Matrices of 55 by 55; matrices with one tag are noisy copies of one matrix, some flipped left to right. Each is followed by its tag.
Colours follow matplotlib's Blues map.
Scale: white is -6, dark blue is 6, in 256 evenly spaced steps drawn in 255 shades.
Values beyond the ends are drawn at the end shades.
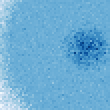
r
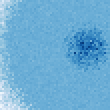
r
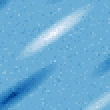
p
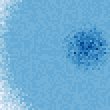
r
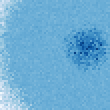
r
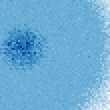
r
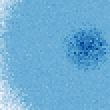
r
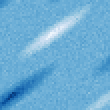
p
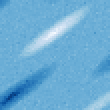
p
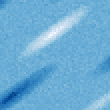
p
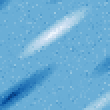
p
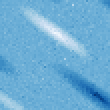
p
